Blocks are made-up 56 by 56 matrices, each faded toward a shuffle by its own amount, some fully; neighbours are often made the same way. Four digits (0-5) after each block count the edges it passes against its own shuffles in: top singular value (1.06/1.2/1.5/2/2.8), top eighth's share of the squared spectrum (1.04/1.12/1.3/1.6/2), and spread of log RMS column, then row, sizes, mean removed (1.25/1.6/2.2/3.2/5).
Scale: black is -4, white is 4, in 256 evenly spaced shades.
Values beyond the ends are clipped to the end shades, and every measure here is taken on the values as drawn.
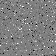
0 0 0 0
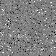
0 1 0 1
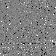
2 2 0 1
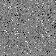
1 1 1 1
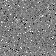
0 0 0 0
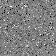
0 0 1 0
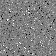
0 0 0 0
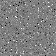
1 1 0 0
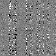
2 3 3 2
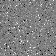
0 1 0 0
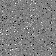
2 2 1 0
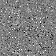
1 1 1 1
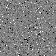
2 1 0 0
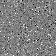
1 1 0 0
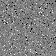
1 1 0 0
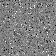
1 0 0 0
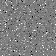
1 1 0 0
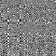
4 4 2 2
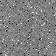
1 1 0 0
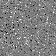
1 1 0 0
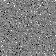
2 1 0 0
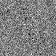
2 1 0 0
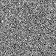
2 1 0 0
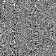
1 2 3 0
